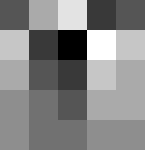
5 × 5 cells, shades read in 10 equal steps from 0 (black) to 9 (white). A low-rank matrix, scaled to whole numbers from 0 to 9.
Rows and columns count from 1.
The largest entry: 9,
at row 2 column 4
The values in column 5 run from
3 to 7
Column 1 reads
3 7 6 5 5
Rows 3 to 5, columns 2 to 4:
3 2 7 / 4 3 6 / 4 4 5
